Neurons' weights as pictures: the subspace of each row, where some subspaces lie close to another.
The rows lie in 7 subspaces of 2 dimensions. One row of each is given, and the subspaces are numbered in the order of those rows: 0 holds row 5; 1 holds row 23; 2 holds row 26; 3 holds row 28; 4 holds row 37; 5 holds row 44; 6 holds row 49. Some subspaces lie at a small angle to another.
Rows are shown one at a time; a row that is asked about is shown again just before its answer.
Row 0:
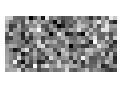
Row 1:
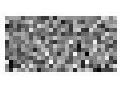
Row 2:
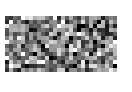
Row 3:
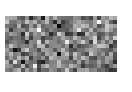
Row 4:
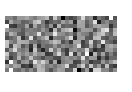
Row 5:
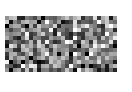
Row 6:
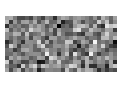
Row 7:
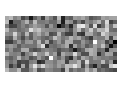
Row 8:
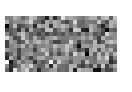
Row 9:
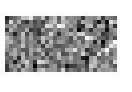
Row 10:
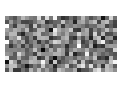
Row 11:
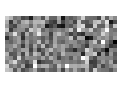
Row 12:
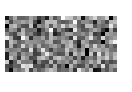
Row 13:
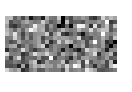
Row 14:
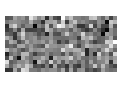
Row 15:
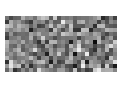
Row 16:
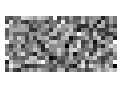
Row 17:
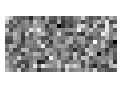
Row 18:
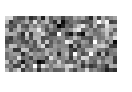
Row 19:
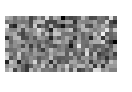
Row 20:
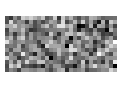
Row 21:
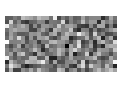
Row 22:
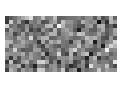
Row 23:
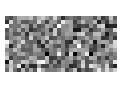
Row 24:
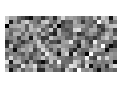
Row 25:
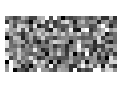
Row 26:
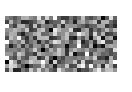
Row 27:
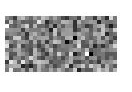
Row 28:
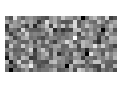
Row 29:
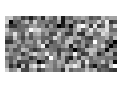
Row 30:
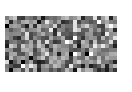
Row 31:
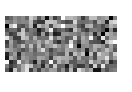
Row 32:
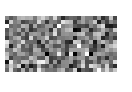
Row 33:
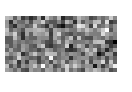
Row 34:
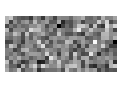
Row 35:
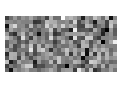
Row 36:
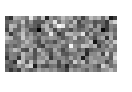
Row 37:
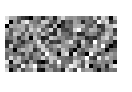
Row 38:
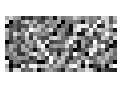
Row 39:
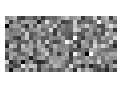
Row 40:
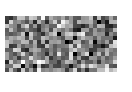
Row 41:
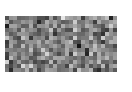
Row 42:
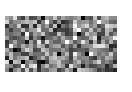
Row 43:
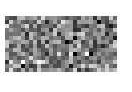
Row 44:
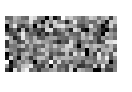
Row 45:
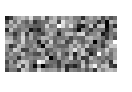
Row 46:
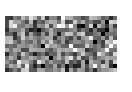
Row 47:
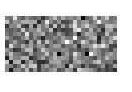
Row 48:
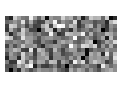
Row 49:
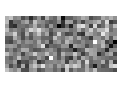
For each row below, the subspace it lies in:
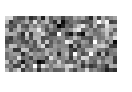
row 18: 0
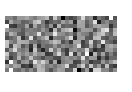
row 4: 4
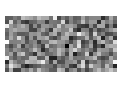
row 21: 2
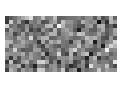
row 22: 4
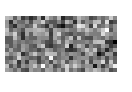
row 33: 2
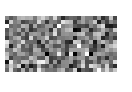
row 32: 1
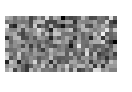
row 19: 6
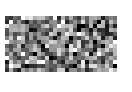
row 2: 2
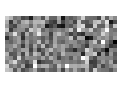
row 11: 4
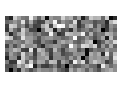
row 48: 3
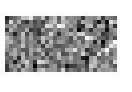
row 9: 4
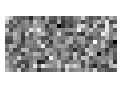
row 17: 1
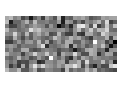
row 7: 6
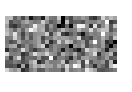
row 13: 5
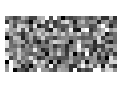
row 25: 5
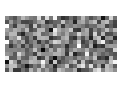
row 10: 2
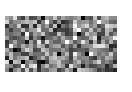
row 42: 3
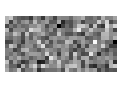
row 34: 1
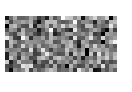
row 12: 1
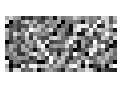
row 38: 6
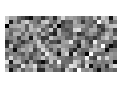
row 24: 4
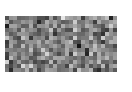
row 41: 1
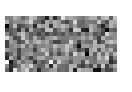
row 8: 5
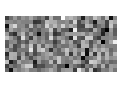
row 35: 4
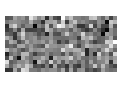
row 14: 5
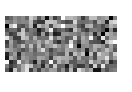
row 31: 6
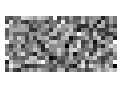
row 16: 2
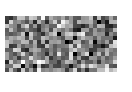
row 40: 0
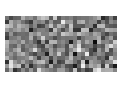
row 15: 5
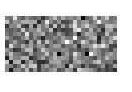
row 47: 3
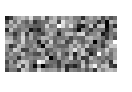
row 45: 1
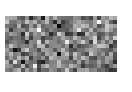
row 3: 3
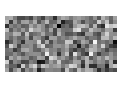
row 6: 1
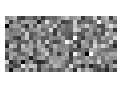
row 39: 0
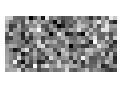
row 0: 3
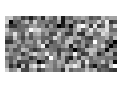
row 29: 6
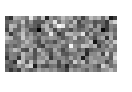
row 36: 3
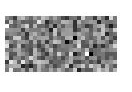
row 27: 0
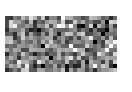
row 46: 6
